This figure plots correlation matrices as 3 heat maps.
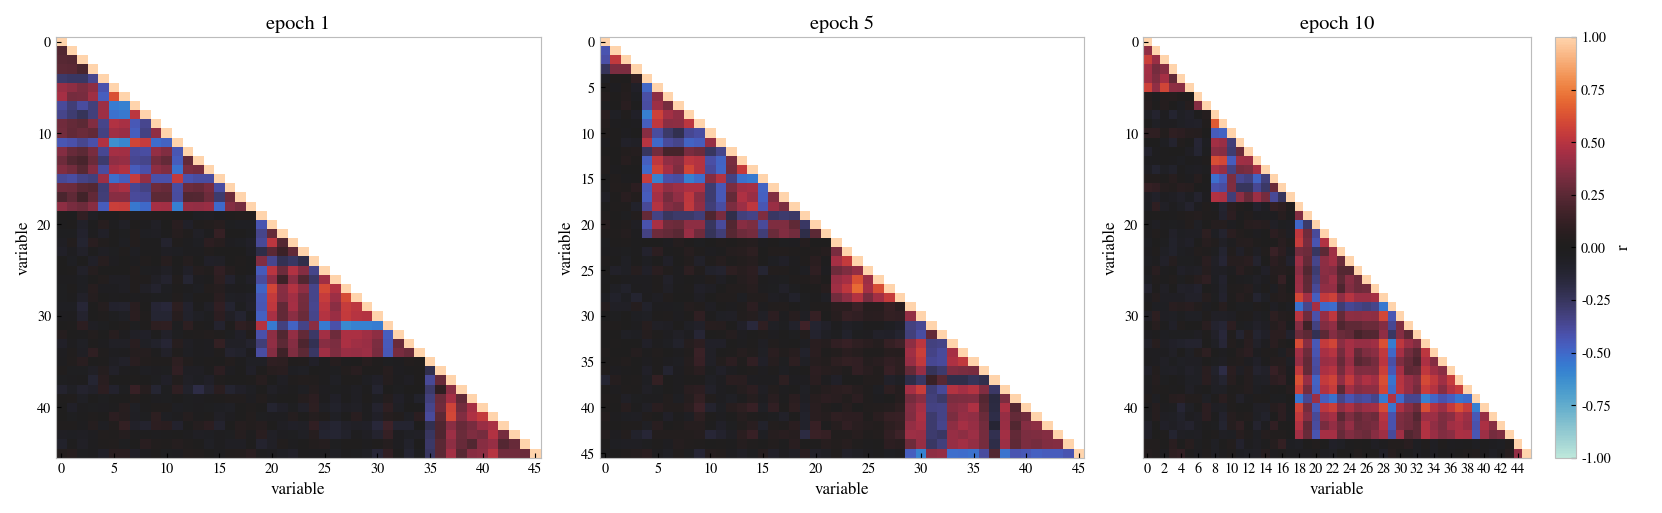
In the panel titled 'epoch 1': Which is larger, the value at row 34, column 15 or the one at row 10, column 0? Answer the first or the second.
the second
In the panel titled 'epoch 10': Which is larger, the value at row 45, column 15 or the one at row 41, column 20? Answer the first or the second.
the first
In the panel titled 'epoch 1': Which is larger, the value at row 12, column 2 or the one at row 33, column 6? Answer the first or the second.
the first
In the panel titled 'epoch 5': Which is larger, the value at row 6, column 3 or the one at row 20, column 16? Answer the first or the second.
the second
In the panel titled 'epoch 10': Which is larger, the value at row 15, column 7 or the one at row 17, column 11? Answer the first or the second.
the second
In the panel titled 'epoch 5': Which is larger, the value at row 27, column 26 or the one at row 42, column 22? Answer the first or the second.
the first
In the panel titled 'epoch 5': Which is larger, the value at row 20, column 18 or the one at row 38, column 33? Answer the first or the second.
the second
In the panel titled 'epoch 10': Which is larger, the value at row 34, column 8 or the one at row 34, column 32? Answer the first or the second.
the second
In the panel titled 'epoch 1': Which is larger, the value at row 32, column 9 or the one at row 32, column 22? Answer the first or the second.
the second
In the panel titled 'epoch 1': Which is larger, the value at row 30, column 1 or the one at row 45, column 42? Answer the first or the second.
the second
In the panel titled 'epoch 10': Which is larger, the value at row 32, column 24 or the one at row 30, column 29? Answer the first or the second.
the first
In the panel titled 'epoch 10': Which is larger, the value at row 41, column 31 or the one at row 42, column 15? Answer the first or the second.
the first
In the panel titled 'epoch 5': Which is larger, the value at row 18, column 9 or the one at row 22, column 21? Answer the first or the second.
the first
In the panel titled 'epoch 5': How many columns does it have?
46
